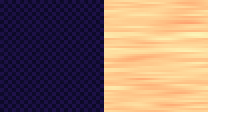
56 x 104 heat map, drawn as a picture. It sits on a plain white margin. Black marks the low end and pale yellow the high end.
It is made of 1 by 2 panels. Panel 1,1: very low, checkered, faint in contrast. Panel 1,2: very high, streaked across, faint in contrast.
